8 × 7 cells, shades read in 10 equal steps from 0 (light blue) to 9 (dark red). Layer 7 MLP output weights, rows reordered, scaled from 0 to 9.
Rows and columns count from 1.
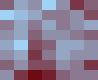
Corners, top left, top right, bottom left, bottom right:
5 5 3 4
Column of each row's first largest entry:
6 7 1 3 3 3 7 3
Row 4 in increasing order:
2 3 3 3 4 5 5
